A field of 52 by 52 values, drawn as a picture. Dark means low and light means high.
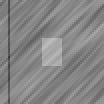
Odd lines: column 5. Slope: none. Ninth with the highest average: centre. Odd patch: higher, in the centre. Histogram: heavy tails on both sides.
